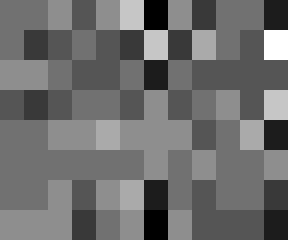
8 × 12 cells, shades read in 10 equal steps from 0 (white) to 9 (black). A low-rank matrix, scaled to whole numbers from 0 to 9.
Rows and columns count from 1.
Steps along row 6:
same same same same same down up down up same down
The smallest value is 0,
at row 2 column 12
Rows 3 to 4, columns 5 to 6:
6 5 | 5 6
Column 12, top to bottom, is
8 0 6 2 8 4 7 8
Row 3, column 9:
6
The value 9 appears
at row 1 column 7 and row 8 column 7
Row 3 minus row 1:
-1 -1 1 0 2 3 -1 1 -1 1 1 -2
